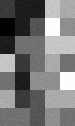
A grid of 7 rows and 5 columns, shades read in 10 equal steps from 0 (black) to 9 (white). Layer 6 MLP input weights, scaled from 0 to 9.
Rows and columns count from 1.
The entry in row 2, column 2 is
1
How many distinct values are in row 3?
3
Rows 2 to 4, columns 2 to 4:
1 3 9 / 4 4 7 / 2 4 6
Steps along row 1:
down same up down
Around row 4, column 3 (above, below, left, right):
4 5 2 6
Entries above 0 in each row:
5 4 5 5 5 5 5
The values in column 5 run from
4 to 9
